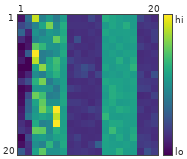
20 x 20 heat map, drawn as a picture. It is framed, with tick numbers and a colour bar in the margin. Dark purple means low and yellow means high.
Slope: none. Stripes: upright, repeating 2 times. Seam: vertical, 30% of the way across, the right part calmer.
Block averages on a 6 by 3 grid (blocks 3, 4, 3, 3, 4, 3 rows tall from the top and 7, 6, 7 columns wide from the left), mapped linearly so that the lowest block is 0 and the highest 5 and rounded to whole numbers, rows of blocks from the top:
4 0 3 / 4 0 3 / 4 0 3 / 4 0 3 / 5 0 3 / 4 0 3
